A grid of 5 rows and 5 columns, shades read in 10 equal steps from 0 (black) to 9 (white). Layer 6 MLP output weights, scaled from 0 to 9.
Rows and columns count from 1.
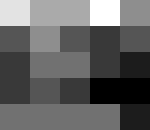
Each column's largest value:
8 6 6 9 5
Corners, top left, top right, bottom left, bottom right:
8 5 4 1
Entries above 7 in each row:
2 0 0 0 0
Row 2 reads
3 5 3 2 3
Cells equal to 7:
0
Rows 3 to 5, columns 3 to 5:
4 2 1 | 2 0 0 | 4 4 1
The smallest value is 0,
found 2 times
